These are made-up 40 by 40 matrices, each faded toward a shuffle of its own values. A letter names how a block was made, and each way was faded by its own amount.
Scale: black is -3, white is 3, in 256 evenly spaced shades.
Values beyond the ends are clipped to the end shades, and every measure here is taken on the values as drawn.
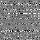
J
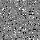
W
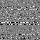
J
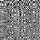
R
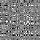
R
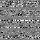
J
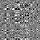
R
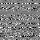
J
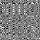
R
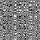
R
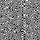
W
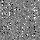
W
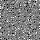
W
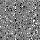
W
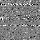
J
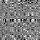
R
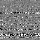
J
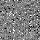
W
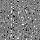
W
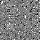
W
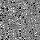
W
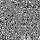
W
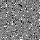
W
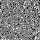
W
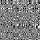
R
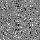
W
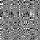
R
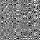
R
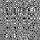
R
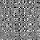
R
